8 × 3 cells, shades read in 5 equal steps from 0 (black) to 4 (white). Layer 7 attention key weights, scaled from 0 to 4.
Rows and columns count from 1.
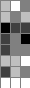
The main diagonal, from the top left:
3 2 1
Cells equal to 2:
6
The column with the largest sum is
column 2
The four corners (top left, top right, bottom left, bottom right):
3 2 4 4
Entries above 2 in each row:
2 2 0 0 0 3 1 3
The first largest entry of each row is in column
2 1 2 2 2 3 2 1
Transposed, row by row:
3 3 0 1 1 3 1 4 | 4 2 1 2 2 3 3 4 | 2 3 1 0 2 4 2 4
